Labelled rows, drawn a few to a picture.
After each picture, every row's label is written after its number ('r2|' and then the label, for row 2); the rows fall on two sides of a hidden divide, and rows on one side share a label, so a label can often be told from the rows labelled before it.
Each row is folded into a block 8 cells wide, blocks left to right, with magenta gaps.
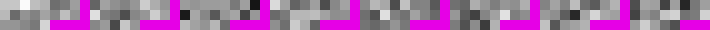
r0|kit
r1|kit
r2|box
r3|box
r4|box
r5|kit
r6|kit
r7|box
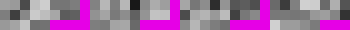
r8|box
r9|kit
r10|box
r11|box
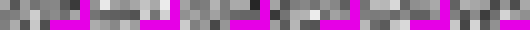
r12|box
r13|kit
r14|box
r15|box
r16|kit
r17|kit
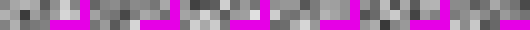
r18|kit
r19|kit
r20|box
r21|kit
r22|box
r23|box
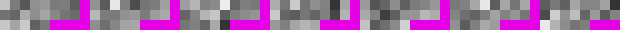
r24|box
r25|kit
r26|box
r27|kit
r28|kit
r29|kit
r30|box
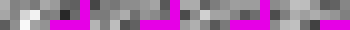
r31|box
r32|box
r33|box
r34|box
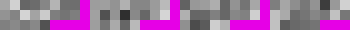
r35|box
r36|kit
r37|kit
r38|kit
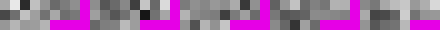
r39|box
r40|kit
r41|kit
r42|kit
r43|kit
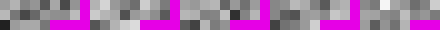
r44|kit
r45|kit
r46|kit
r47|kit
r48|kit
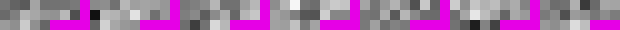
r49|box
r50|box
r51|kit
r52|kit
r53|box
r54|box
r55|kit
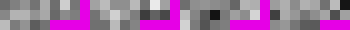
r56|box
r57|box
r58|kit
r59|box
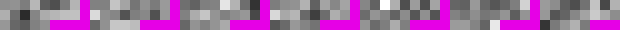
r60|kit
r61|kit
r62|box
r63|kit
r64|kit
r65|kit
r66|kit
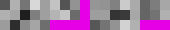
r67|kit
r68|kit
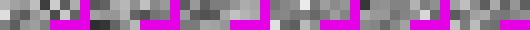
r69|kit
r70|kit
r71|kit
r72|kit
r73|kit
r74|box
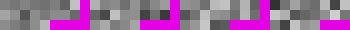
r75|kit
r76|box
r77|box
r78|kit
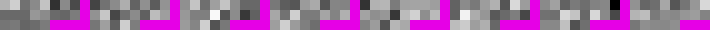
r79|box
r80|kit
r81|box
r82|box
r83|kit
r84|box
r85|box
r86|kit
